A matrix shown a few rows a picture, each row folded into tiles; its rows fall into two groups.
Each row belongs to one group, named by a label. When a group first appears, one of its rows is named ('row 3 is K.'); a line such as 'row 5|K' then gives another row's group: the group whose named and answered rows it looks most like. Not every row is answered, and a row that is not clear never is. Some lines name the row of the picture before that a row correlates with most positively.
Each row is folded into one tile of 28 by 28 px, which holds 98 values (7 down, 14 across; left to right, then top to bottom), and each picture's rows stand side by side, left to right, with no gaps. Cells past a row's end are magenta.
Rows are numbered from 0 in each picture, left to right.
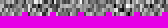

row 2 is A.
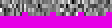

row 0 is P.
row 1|A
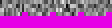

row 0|P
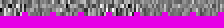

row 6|A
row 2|A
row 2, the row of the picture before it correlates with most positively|2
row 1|A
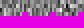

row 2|A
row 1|P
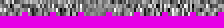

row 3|A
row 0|A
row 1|P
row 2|P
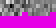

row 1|P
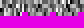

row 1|A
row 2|A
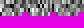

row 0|A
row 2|A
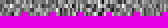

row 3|A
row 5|P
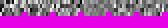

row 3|A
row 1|P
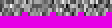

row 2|A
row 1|A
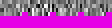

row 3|P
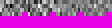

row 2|P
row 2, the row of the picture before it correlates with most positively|3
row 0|A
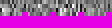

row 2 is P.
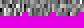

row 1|P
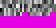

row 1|A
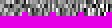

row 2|P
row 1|P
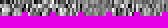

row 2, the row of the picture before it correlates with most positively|3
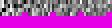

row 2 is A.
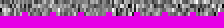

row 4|P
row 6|A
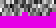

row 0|A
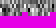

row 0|P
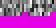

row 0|P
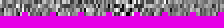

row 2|A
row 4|A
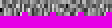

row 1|P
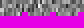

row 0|P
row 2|A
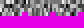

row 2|A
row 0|A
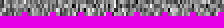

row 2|P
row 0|A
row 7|A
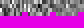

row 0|P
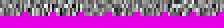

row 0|P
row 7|P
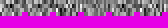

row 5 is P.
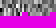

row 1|A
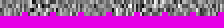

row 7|P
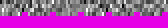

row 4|A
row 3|P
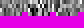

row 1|P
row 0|P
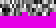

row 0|P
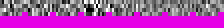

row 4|P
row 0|A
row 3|P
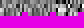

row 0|P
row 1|P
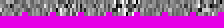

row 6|P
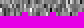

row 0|P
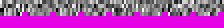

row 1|A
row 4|P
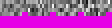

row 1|P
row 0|A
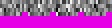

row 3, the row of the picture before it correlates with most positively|0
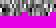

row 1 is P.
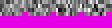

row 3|A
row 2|P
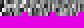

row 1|P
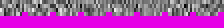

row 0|P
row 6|P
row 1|A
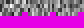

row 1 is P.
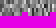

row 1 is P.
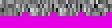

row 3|A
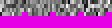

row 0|A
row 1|P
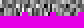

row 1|P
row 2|A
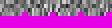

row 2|A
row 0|A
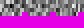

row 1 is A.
